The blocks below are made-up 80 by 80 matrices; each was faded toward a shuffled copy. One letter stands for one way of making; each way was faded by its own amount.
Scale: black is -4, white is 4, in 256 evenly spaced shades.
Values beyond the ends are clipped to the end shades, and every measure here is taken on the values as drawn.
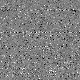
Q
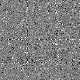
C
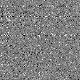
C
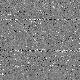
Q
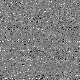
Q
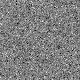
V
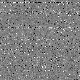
Q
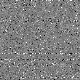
Q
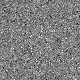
V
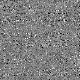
C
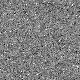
V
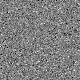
V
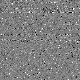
Q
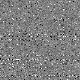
C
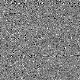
C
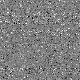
Q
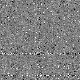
C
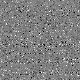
Q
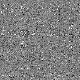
C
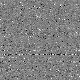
Q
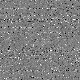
Q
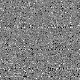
C
